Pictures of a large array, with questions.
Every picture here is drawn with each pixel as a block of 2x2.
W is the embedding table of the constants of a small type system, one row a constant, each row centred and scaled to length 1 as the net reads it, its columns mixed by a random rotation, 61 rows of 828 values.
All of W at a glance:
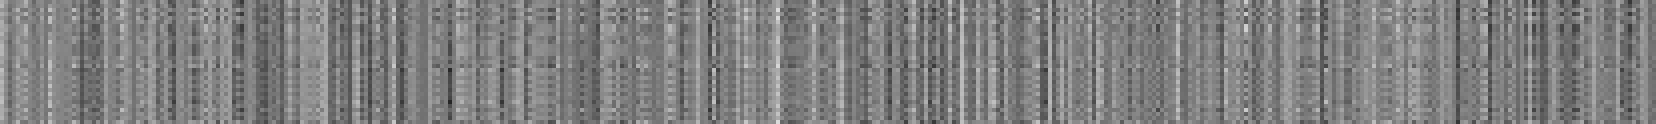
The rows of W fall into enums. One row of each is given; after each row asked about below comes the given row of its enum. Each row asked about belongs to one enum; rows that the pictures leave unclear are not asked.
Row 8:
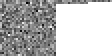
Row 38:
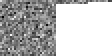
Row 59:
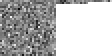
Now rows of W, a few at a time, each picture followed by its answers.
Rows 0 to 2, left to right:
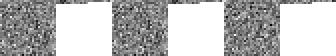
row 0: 59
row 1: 59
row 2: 38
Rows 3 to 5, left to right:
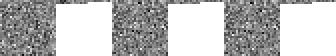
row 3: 59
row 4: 8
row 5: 8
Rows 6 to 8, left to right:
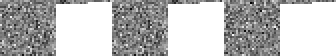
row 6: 59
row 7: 59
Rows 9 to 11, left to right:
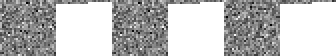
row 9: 8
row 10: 8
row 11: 38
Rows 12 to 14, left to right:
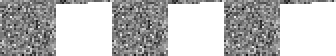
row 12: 59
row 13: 59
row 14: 59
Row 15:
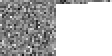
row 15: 59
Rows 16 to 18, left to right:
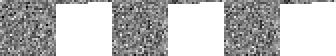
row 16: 38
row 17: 59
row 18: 59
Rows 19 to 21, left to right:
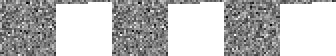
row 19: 8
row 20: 8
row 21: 38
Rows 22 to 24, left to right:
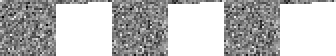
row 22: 38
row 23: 59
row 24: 59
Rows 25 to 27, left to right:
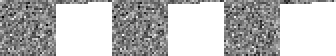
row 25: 38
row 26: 38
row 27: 59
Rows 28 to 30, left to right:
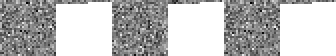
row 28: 8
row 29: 59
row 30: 8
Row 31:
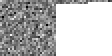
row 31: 38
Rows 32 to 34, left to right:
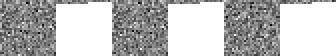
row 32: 8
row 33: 8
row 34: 38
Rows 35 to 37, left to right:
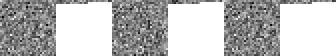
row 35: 38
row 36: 59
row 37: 38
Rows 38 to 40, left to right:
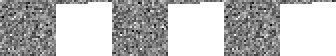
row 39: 8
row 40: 38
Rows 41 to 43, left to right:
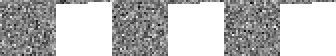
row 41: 59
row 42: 38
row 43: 8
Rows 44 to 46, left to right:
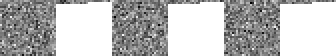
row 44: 59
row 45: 38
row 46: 8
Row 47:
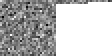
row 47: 38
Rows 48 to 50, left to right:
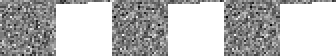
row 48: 59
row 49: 38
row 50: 38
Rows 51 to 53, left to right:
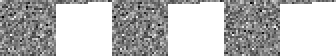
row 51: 38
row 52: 38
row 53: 8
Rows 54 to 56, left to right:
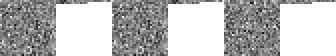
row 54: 59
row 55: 59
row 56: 8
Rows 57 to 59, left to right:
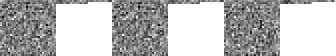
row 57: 38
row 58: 38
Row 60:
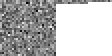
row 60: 8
